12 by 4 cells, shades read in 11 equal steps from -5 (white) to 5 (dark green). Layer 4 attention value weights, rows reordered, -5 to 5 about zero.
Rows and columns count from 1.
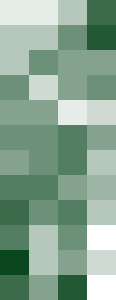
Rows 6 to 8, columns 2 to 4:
1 2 0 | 1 2 -2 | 2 0 -1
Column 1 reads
-4 -2 -2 1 0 1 0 2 3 2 5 3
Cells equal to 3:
3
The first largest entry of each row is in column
4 4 2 1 1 3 3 1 1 1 1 3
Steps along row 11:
down up down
